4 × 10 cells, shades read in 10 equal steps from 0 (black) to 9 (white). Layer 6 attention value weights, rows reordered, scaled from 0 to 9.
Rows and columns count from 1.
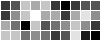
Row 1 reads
2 3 7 6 7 2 0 2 3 3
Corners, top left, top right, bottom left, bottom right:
2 3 7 0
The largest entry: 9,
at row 2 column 4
